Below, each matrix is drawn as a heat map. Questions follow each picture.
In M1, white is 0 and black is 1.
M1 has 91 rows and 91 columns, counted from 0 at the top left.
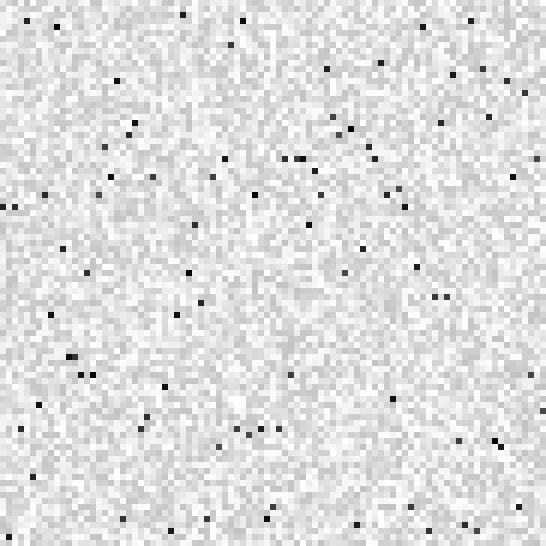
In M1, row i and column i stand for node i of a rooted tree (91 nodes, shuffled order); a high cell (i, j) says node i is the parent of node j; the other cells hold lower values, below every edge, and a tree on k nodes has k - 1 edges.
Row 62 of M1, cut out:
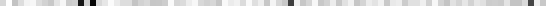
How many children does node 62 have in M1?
4
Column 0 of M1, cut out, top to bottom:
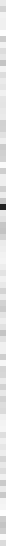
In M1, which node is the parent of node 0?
34
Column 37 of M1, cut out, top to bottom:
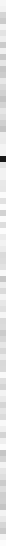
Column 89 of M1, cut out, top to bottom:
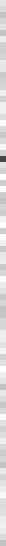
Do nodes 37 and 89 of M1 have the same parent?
yes
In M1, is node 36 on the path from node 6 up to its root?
no
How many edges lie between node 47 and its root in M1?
1
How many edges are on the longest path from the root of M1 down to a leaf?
8
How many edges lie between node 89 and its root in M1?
1
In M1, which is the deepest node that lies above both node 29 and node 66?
62
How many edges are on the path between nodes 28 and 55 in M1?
5
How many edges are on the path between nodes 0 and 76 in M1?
5
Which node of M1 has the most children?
26
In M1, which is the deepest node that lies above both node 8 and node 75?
62
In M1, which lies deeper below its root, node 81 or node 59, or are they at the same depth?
the same depth
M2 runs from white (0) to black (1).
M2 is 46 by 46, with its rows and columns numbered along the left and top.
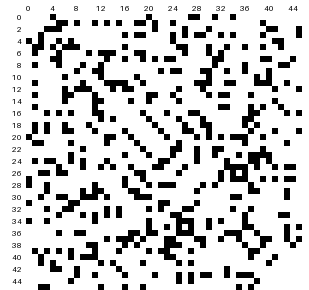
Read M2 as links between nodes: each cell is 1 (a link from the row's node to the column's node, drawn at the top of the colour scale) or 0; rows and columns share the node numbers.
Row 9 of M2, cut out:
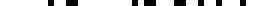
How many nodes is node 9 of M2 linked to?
11
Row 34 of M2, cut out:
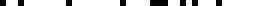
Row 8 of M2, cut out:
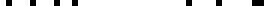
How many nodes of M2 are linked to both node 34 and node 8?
1
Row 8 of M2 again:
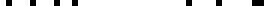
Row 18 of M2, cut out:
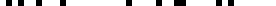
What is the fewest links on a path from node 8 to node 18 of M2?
2
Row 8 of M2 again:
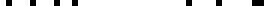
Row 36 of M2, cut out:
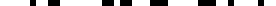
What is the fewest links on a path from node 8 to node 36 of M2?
1
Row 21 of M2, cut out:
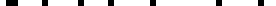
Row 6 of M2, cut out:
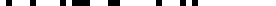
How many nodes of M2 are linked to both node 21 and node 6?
3
